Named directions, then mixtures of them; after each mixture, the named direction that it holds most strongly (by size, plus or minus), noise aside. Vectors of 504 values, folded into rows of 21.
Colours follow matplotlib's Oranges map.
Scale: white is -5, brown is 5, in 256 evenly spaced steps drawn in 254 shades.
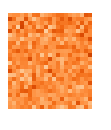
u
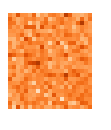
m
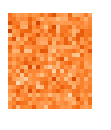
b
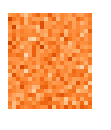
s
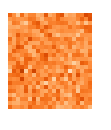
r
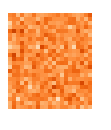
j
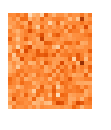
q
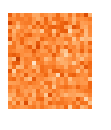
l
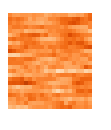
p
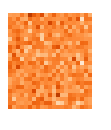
q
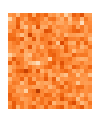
m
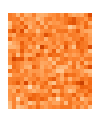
j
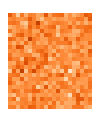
r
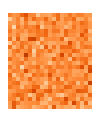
s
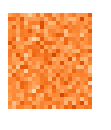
s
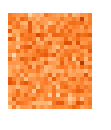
q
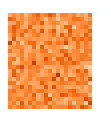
l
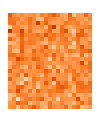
b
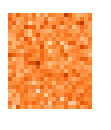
m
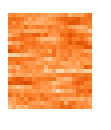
p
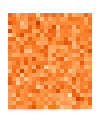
b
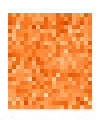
l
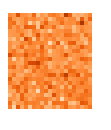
m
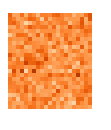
r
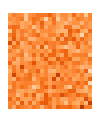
s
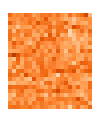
l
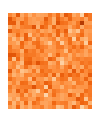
m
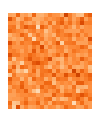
m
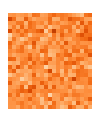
u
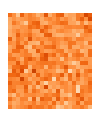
r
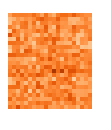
b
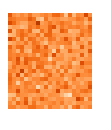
b
